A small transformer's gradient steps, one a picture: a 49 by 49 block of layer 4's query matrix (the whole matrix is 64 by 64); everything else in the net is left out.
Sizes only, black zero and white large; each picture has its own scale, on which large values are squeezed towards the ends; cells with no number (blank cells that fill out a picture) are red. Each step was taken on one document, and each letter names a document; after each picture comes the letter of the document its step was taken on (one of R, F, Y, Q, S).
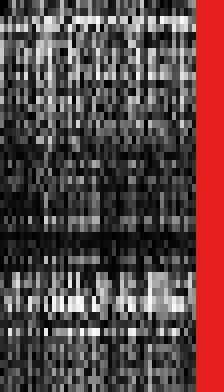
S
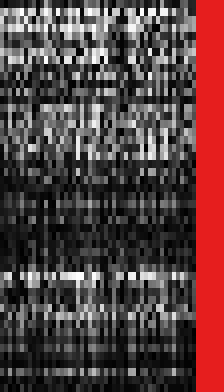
S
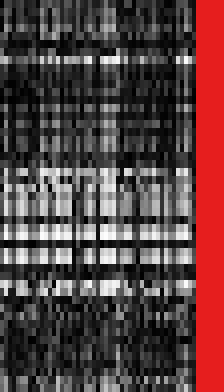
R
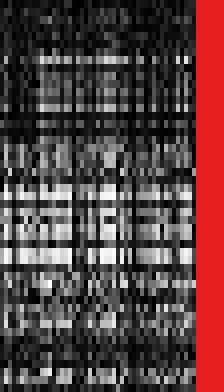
R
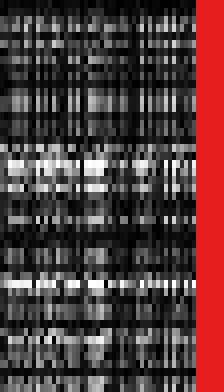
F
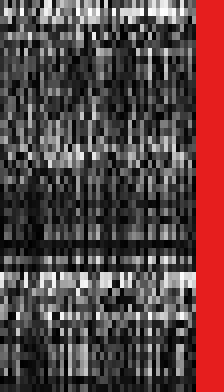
S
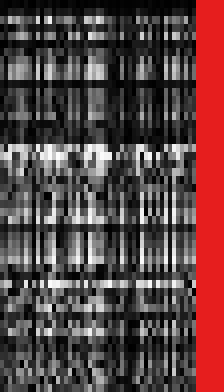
F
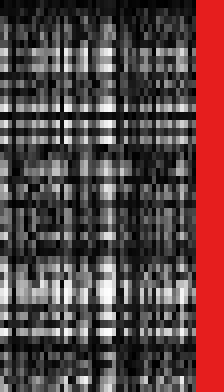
R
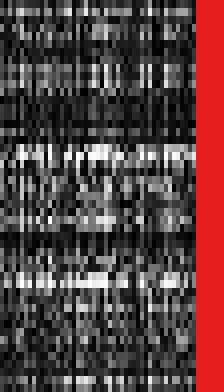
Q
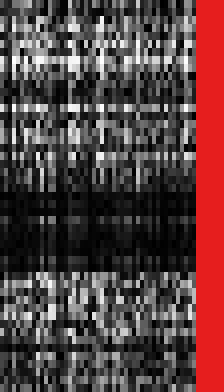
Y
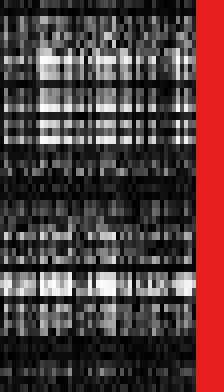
R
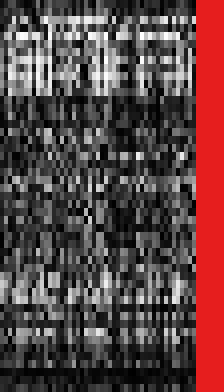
Q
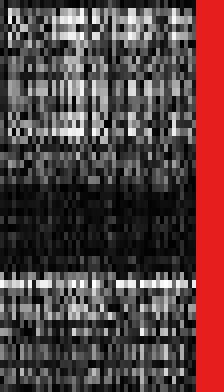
S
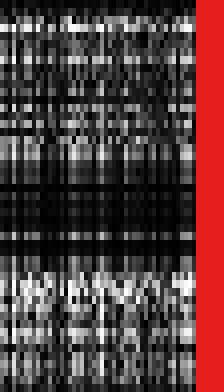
Y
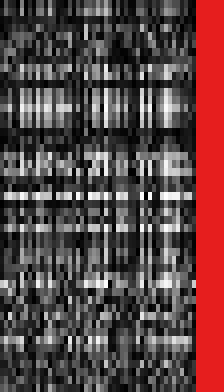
Q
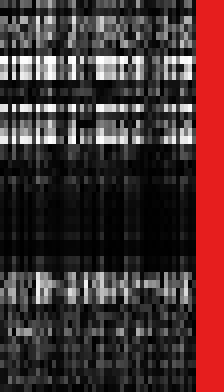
Y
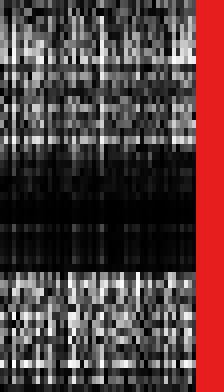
Y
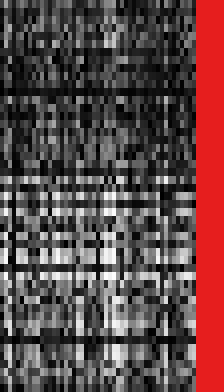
R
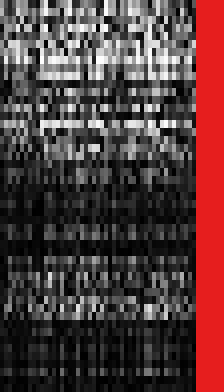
S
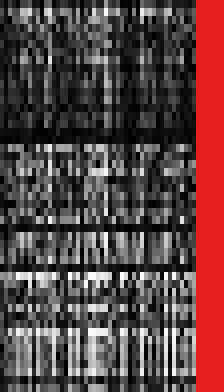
F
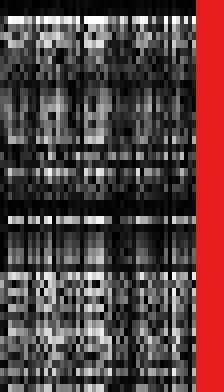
F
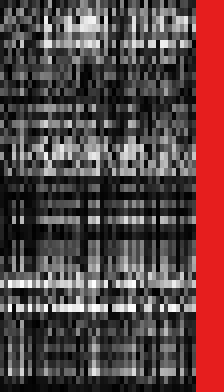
S
